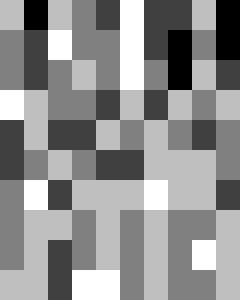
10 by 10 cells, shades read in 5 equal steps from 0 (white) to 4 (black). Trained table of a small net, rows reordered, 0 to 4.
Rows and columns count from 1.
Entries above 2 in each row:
5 4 3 2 4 3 2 0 1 1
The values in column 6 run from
0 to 3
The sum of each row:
22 22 20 16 21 19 13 15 15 13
